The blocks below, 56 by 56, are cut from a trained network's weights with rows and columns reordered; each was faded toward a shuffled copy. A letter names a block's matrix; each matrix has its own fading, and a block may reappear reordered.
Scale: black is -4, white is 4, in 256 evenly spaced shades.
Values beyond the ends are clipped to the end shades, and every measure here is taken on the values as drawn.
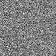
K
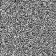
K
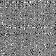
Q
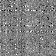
Q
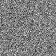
K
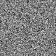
K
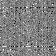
Q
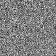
K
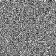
K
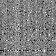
Q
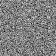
K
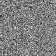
K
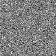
K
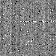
Q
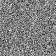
K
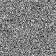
K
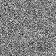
K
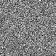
K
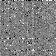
Q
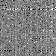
Q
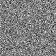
K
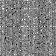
Q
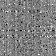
Q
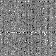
Q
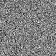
K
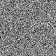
K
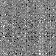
Q
